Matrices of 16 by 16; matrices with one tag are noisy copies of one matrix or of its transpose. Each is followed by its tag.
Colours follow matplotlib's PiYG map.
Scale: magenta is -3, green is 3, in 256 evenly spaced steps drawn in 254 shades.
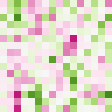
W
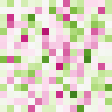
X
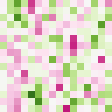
W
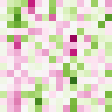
W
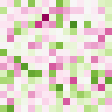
X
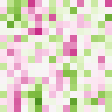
W
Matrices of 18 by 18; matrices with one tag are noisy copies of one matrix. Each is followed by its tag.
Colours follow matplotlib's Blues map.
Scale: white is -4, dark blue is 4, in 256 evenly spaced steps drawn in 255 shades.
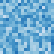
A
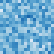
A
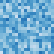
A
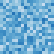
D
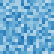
D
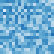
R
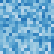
A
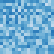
R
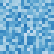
D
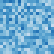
R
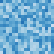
A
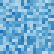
D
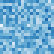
R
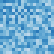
R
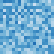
R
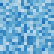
D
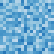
D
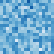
A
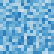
D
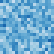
A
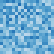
R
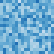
A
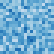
D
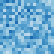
R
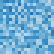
R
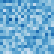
R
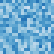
A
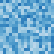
A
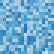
D
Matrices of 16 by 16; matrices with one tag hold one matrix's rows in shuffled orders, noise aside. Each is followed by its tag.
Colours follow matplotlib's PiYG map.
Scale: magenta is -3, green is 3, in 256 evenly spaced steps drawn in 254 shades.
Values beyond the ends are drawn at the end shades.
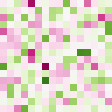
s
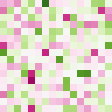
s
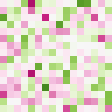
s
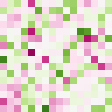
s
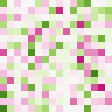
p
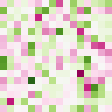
p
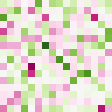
s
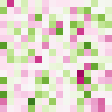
p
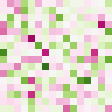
s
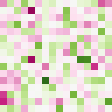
s
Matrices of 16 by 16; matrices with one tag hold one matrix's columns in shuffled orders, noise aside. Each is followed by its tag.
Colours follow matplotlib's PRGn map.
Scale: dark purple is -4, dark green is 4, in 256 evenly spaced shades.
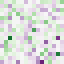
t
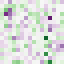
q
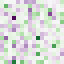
q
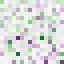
t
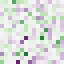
t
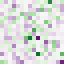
t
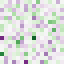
t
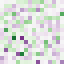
t
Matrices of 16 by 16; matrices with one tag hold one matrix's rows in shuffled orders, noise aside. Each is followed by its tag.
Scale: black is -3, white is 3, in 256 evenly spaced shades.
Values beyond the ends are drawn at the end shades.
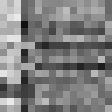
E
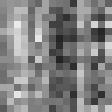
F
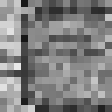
E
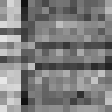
E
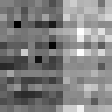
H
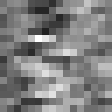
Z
